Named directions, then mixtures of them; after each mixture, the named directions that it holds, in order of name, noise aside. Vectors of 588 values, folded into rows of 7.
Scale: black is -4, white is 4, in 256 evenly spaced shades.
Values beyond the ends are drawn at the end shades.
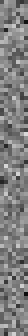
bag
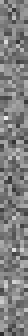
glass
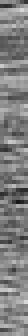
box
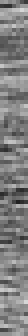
box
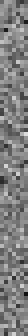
bag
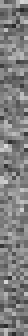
bag, box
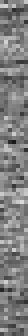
box, glass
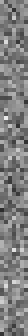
glass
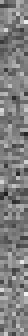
bag, box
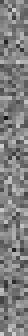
glass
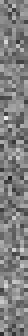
glass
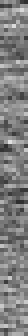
bag, box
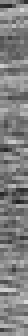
box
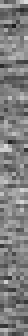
bag, box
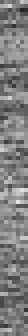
box, glass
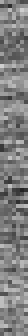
box, glass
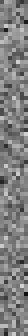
bag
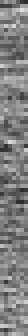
bag, box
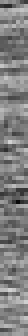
box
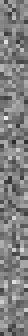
glass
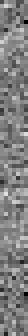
bag, box
